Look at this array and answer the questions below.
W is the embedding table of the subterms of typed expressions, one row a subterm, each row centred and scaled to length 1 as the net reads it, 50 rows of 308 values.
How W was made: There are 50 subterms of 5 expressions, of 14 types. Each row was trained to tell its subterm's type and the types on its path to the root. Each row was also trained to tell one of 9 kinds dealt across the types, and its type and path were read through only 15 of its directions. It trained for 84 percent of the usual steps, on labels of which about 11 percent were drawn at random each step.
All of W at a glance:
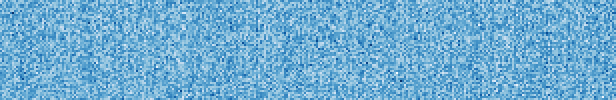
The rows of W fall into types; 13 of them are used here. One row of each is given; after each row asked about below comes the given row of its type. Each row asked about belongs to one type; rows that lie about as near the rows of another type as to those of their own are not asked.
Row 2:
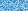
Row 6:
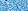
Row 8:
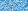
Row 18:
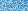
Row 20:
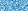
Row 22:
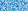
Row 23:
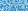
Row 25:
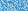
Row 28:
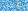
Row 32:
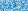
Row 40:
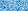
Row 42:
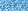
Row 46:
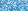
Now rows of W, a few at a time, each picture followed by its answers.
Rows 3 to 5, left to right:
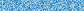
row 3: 46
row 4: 32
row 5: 22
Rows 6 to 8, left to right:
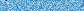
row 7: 8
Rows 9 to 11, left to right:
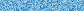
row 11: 20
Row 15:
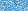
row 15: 6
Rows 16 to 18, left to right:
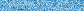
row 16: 23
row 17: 8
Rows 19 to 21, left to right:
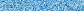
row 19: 18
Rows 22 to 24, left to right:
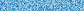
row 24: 6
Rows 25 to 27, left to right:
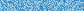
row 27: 8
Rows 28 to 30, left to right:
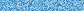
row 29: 22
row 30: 22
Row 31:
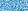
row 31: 23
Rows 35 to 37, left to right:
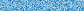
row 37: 46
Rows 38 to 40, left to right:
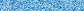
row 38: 20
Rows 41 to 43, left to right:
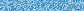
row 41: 20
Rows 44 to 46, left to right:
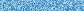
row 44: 46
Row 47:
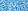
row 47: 2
